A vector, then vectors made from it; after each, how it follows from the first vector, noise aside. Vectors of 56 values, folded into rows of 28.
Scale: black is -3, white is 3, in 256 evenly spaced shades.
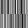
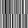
reversed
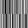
reversed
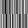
reversed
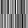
copied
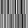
copied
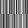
negated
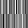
negated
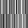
negated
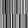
reversed
